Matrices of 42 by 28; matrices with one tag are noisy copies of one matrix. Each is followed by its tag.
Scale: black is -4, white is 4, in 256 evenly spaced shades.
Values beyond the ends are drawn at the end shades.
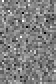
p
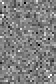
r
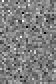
p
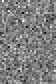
p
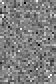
r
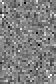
r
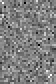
r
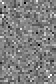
r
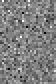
p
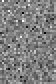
p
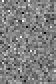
p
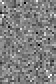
r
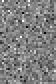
p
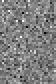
p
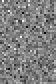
p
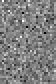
p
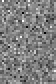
p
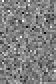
p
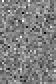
p
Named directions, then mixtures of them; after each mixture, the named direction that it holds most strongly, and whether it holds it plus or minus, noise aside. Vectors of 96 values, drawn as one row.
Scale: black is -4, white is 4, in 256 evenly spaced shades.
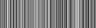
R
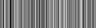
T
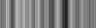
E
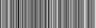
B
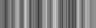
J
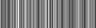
B, minus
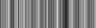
E, plus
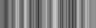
J, plus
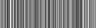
R, minus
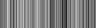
R, plus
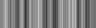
J, minus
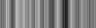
E, plus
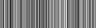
T, plus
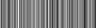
B, minus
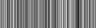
R, minus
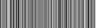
B, plus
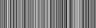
R, plus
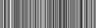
T, minus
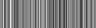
T, minus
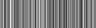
T, minus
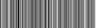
B, plus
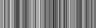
T, minus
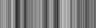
J, minus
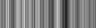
E, plus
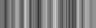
J, plus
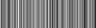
B, minus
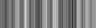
J, plus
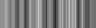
J, minus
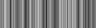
J, minus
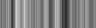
E, plus
